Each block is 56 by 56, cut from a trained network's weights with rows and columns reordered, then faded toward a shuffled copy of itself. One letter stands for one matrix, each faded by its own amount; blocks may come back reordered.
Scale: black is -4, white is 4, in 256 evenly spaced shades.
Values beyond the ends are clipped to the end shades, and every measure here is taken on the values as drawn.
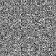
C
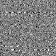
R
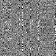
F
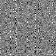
F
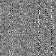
F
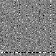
F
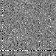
F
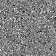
R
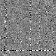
F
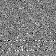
R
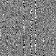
F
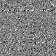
R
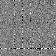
F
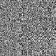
C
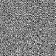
C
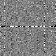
F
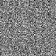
C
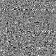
R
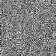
C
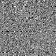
R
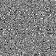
R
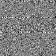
R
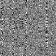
F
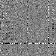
F
